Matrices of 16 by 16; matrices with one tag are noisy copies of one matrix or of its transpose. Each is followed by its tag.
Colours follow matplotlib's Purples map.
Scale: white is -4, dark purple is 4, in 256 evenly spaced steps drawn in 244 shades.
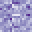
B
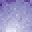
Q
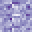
B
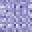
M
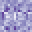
B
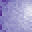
Q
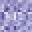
B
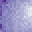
Q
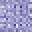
M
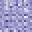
M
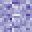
B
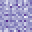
M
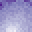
Q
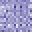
M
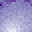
Q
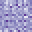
M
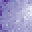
Q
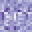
B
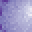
Q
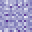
M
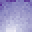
Q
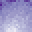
Q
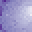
Q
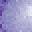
Q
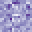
B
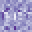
B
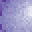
Q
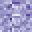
B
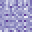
M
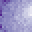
Q
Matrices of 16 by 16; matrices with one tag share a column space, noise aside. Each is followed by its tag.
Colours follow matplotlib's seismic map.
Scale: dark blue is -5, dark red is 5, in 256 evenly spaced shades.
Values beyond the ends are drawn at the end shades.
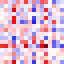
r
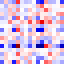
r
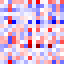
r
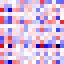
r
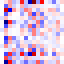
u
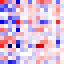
r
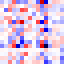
r
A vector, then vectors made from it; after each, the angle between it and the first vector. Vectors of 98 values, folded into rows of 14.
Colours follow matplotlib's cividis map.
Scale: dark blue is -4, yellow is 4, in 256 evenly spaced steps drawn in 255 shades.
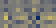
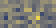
nearly opposite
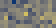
partly aligned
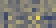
nearly opposite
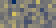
orthogonal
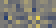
nearly opposite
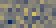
orthogonal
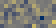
orthogonal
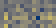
nearly parallel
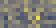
nearly opposite
